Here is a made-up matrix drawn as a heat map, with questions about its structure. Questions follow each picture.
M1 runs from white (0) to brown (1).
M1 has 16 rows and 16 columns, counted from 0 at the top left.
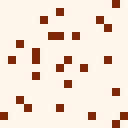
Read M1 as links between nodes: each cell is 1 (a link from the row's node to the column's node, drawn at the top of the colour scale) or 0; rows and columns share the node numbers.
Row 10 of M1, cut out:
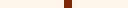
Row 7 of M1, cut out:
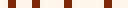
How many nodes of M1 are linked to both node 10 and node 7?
1
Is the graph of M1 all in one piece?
no
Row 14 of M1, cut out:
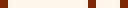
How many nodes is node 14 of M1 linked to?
3
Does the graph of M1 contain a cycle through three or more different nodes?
no
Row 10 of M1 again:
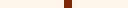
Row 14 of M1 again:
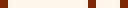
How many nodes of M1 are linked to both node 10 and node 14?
0
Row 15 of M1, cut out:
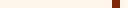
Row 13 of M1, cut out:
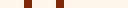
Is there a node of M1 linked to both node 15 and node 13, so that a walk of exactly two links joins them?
no
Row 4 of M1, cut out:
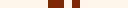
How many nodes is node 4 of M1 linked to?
3
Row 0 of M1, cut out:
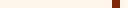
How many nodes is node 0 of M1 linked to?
1
